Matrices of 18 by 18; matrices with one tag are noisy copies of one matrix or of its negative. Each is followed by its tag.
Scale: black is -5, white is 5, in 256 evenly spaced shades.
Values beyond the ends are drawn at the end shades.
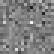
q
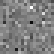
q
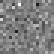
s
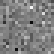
q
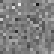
s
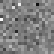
s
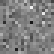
q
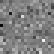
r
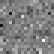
r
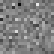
s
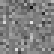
q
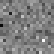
r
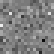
r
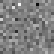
s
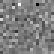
s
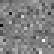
r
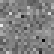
r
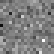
r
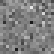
q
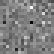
q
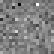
s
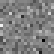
r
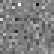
s
